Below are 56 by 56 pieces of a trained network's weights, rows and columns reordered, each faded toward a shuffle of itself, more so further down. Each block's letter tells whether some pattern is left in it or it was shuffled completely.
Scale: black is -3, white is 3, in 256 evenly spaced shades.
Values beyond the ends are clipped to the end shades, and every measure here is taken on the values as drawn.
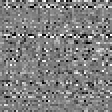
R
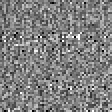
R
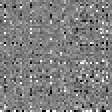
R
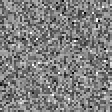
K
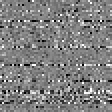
R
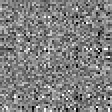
R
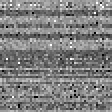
R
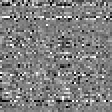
R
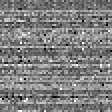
R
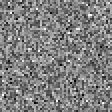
K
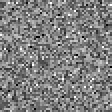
K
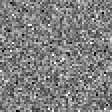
K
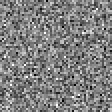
K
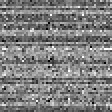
R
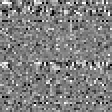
R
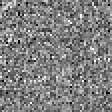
R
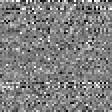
R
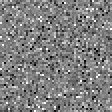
K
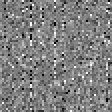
R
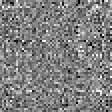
R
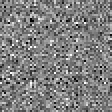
R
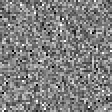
K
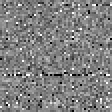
R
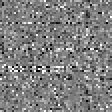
R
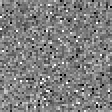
K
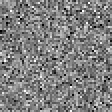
K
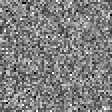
K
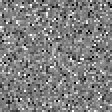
K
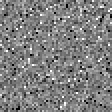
K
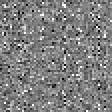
R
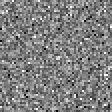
K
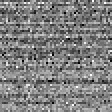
R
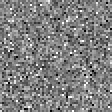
K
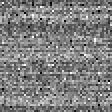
R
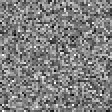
K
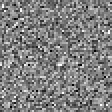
R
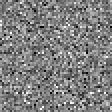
R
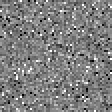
K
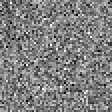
K
